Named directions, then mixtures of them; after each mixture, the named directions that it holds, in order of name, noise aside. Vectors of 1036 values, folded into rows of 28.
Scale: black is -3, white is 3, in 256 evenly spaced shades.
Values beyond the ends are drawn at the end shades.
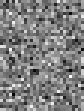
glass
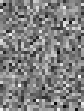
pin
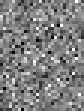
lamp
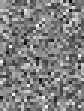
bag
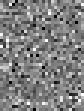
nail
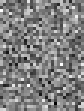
bag, glass, pin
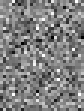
bag, lamp, nail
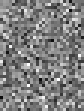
bag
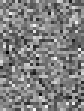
bag, glass, nail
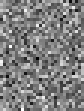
bag, lamp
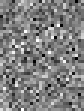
lamp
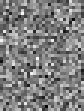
bag, glass, pin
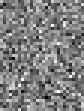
glass, lamp, pin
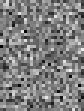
glass, nail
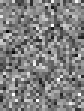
bag, lamp, pin
